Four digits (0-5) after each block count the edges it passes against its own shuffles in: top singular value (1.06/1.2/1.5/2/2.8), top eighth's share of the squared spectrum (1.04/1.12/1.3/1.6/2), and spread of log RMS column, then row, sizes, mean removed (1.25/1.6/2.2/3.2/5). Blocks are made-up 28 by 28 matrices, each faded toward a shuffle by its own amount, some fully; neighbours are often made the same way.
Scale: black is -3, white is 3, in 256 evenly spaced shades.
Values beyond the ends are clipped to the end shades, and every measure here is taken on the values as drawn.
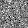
1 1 0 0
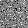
0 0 0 0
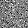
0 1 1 0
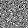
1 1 0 0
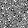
0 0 0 0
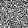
0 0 0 0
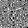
2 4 1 1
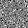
0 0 0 0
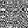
3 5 2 2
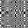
4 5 3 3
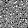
1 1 0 0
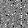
2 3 0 0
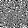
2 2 0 2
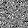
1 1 0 1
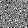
1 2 0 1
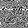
2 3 0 3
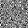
3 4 2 0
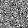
1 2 1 0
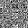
3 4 1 2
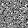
0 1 0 0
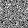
1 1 0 0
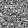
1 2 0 0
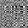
4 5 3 3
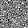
2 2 0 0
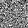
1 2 0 0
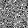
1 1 0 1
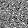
0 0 0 0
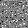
1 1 0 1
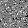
1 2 0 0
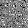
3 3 0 1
